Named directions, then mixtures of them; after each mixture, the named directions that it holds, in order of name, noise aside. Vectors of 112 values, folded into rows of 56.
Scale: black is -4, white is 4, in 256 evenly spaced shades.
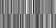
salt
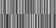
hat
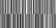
hat, salt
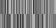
hat, salt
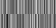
hat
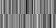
hat, salt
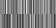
hat, salt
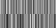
hat, salt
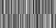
hat, salt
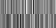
hat, salt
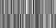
salt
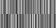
hat
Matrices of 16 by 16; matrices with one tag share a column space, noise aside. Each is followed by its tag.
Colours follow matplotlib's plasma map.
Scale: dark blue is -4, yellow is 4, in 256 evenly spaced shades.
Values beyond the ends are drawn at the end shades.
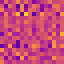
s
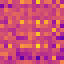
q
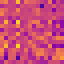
q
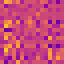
q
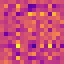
s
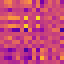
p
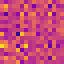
s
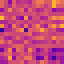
p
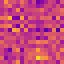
p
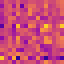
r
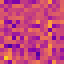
q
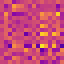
s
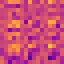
q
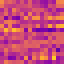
p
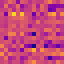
s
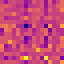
r
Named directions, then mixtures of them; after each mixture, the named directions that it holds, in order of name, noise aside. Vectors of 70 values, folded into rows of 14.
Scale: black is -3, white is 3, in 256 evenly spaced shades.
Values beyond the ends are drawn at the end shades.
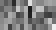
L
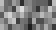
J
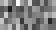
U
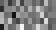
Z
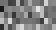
L, Z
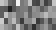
J, U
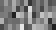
L, Z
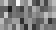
U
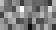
J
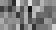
L, U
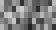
J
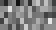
U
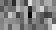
L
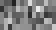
L, Z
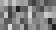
L, U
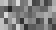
J, U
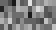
L, Z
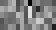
L, U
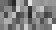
L
